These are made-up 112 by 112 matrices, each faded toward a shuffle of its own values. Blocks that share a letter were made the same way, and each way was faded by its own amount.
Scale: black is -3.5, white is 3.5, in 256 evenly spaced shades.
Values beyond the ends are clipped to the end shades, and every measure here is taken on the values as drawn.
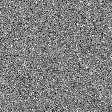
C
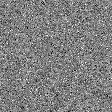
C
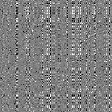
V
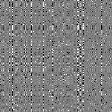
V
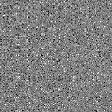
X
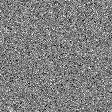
C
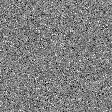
C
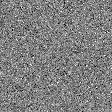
C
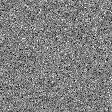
C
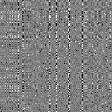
V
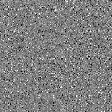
X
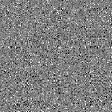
X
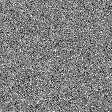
C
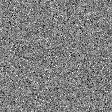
C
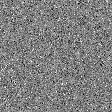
C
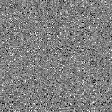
X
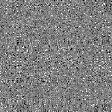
X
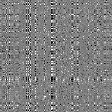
V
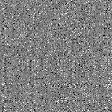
X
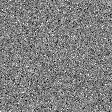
C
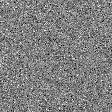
C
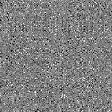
X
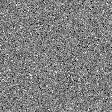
C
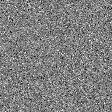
C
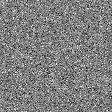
C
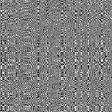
V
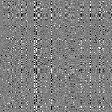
V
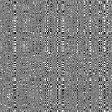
V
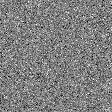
C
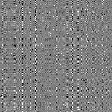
V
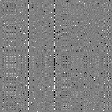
V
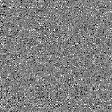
X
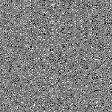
X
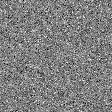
C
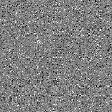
X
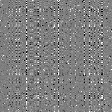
V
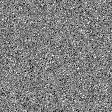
C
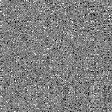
X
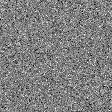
C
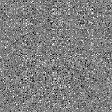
X
